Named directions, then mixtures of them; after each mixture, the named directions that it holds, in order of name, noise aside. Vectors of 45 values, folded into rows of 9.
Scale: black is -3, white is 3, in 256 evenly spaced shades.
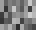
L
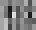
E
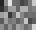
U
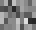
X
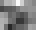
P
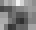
P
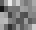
P, U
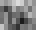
L, P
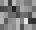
X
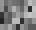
L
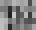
E, P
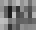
E, P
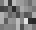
X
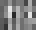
E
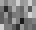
L, P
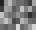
L, U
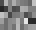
U, X
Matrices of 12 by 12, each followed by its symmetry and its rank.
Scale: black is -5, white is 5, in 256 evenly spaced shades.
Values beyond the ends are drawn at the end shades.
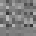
neither, rank two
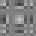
symmetric, rank one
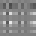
neither, rank one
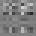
neither, rank two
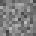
neither, full rank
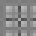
symmetric, rank one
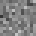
neither, full rank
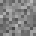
neither, full rank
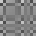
symmetric, rank one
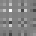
symmetric, rank one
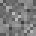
symmetric, full rank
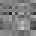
neither, rank two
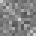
symmetric, full rank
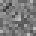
symmetric, full rank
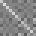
symmetric, full rank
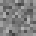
neither, full rank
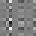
neither, rank one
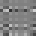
neither, rank one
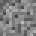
symmetric, full rank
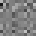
neither, rank two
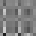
neither, rank one
